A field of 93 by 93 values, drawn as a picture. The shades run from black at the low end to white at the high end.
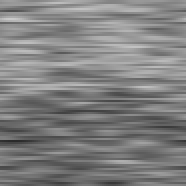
Overall the values sit about 50% of the way up the scale. The top part is higher, up to a seam about 50% of the way down. The grain runs across in streaks.
